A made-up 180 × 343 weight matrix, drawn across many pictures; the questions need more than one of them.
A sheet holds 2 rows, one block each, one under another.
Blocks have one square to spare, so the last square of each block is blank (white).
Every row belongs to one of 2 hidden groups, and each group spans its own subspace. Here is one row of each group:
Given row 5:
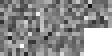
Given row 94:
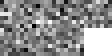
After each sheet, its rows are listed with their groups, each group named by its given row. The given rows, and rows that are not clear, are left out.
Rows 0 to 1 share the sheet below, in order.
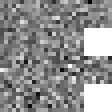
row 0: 5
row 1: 94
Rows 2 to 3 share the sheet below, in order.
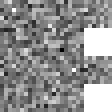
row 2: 5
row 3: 5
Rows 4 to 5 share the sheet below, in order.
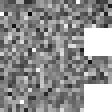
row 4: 94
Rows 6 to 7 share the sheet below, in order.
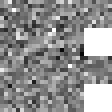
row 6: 5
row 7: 94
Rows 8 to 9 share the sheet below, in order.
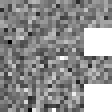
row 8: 5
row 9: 5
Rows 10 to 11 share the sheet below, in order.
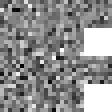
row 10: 5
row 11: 5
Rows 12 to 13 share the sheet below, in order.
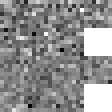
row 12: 5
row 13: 94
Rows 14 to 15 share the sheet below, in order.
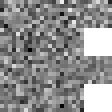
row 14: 94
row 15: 5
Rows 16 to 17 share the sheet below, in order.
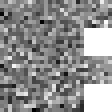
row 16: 94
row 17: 5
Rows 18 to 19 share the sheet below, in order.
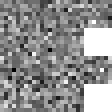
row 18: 5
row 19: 94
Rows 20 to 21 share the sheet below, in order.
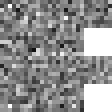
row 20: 5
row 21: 5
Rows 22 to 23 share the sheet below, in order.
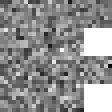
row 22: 5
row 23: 5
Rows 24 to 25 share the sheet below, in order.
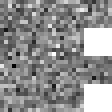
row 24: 5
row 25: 5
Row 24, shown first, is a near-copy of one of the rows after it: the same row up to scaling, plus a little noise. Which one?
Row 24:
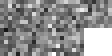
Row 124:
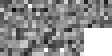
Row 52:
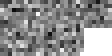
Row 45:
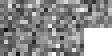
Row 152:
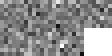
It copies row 45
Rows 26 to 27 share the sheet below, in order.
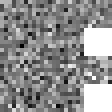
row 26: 5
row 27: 94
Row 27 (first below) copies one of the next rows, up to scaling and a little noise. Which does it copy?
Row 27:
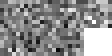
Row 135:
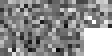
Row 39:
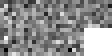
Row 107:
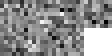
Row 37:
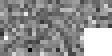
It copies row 135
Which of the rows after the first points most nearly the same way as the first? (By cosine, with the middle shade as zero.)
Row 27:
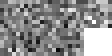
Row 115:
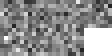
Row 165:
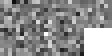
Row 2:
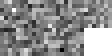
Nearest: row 2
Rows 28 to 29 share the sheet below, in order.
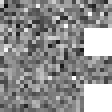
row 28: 94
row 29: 94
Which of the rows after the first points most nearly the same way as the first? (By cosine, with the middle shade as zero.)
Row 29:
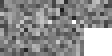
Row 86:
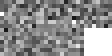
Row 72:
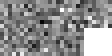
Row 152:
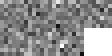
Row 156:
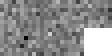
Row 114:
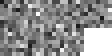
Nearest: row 86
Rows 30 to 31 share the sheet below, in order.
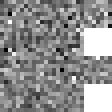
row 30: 94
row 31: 94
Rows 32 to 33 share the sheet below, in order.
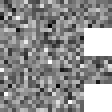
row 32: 5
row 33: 94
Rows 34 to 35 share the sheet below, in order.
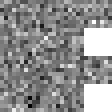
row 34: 5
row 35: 94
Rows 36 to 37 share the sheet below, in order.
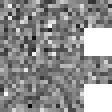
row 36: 5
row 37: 94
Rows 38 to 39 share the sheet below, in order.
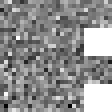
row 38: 5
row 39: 94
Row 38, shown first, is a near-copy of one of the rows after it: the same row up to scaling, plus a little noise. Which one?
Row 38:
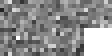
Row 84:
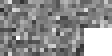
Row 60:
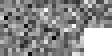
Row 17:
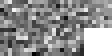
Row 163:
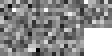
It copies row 84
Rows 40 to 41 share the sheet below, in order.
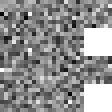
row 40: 94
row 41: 94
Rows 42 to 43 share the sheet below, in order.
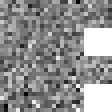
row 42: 5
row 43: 94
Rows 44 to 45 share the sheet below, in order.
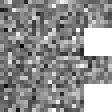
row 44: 5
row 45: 5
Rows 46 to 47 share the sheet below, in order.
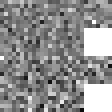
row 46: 94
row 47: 5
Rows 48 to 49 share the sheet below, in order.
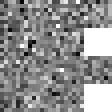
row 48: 5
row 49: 94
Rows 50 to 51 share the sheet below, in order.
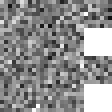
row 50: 5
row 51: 5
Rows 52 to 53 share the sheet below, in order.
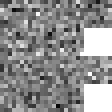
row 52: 5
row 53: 94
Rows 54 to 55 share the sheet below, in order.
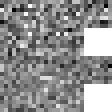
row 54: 5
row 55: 94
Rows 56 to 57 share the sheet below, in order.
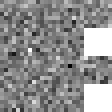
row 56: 94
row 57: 94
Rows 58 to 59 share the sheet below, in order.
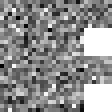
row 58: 5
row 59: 5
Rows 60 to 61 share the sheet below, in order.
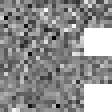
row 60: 5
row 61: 94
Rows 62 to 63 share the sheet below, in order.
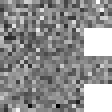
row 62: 94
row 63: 94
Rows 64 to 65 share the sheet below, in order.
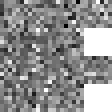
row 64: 94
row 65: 5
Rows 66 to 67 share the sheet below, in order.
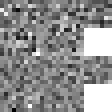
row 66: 5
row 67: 94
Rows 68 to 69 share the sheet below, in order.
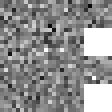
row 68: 5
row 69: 94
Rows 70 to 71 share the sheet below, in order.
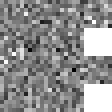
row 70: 94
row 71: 5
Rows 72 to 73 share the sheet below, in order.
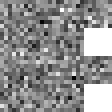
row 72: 94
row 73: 94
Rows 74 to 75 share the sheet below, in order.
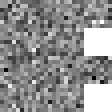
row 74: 5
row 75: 94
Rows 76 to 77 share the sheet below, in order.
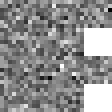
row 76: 5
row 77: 94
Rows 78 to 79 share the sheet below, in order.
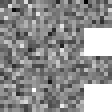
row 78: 5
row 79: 5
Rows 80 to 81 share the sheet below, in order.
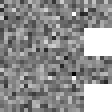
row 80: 5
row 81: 94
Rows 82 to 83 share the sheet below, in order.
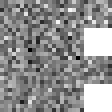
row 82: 94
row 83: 5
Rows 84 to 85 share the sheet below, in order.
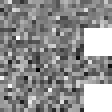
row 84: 5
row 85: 5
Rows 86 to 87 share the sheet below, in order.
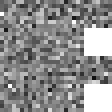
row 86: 94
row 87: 94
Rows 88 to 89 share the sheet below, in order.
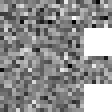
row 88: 94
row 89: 94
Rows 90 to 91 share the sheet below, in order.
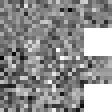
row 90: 94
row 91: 5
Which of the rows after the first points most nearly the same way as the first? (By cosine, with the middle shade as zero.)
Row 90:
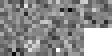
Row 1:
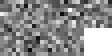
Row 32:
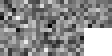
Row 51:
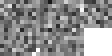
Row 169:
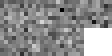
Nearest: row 169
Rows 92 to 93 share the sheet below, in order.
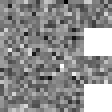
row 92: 5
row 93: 94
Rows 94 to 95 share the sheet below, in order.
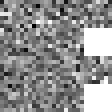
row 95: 94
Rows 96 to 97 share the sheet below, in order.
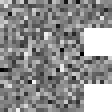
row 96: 5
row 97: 94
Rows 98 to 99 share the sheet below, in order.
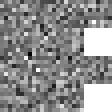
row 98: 5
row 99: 5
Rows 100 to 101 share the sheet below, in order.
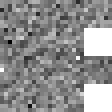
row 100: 5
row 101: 94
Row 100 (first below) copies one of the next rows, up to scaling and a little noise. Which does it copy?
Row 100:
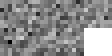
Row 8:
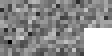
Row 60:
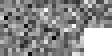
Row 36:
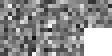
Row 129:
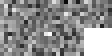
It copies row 8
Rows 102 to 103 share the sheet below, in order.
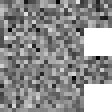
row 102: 94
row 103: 94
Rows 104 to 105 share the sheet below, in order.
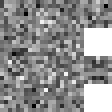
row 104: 94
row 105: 5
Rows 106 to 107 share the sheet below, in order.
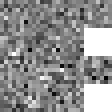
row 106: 94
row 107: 94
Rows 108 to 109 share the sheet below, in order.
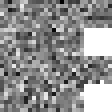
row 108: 5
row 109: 5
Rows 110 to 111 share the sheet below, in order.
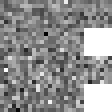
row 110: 5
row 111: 94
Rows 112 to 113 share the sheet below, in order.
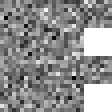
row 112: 5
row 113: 94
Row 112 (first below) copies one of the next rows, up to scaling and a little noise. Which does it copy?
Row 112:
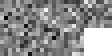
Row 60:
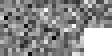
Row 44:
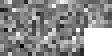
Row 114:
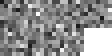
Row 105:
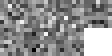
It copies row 60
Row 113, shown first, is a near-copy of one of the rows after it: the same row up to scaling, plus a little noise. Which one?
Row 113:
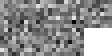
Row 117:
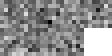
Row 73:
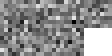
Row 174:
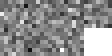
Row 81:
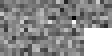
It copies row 73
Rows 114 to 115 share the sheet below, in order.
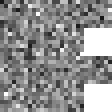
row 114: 5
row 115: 94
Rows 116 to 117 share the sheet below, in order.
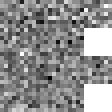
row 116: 94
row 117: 94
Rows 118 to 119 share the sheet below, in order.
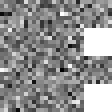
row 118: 94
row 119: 94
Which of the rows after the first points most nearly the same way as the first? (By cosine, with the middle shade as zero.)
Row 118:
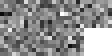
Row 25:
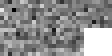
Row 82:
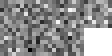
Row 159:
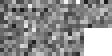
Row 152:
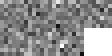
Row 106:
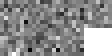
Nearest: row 106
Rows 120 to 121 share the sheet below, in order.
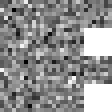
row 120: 5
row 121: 94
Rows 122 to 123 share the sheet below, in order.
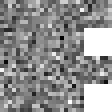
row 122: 5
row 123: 94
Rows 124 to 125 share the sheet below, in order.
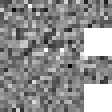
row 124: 5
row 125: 94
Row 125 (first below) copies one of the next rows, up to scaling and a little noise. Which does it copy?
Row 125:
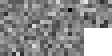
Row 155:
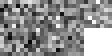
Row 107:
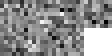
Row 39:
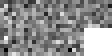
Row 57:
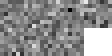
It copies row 57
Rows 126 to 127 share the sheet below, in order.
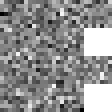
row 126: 94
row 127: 5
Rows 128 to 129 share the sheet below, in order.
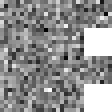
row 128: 94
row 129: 5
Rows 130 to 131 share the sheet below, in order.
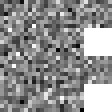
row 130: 94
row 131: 5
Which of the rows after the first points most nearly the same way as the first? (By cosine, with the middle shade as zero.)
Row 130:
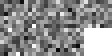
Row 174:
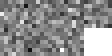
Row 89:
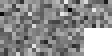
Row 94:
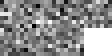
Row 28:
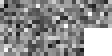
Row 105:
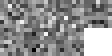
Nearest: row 89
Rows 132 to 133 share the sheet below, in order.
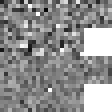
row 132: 5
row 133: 5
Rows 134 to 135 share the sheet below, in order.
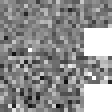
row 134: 94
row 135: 94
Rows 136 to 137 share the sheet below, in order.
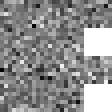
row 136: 94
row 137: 94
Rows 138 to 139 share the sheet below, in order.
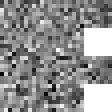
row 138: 94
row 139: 5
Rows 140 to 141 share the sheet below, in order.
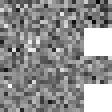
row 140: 94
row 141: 94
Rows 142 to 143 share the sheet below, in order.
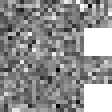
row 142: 5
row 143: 94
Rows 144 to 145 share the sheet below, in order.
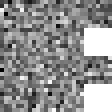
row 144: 94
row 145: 5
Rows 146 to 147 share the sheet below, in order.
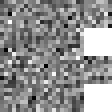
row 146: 94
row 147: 5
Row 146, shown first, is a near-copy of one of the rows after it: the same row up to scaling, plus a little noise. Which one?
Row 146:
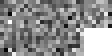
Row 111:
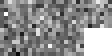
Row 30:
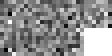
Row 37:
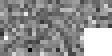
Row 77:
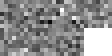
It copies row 30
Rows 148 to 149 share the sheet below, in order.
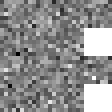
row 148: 94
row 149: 94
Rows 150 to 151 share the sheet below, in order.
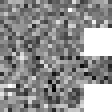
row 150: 94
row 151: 5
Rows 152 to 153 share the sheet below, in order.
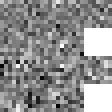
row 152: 5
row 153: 94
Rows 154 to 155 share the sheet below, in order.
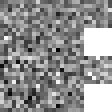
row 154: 94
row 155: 94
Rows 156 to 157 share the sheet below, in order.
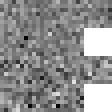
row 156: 5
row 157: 94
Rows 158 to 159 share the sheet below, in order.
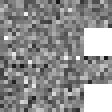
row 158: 94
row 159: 5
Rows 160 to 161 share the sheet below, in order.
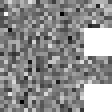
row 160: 94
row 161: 5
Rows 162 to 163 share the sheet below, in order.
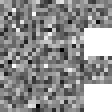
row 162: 5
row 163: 5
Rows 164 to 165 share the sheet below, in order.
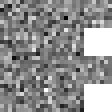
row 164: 5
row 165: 5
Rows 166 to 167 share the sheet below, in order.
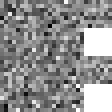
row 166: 5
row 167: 94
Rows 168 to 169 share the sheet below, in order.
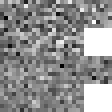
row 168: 5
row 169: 94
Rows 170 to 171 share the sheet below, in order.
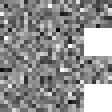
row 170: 94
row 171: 94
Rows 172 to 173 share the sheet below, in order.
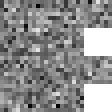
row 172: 94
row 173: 94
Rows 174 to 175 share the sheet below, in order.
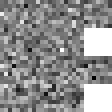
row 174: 94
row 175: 5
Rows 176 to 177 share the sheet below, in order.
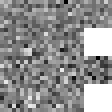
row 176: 5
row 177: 94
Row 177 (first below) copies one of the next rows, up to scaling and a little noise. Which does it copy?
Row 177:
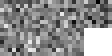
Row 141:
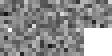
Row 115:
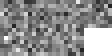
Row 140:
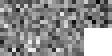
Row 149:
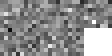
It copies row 140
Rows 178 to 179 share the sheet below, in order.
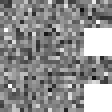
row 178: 5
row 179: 94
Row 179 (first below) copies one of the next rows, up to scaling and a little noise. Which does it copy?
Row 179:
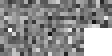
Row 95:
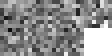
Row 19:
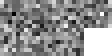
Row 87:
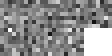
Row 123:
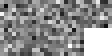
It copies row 87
